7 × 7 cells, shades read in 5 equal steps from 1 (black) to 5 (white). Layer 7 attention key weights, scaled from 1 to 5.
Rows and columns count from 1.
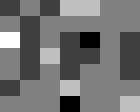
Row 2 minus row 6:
1 -1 0 -1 0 0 0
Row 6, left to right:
2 3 3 4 3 3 3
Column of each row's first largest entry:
4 1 1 3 1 4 7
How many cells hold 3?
27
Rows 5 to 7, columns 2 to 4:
2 3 2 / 3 3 4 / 3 3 1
